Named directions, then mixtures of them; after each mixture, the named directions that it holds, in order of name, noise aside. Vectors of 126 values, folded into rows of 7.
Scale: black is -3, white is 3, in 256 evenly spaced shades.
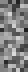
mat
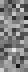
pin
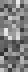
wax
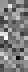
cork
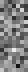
pin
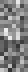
wax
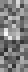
wax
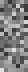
pin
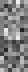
wax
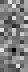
mat, pin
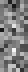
mat, pin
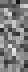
cork, mat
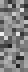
cork, pin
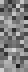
pin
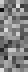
pin, wax
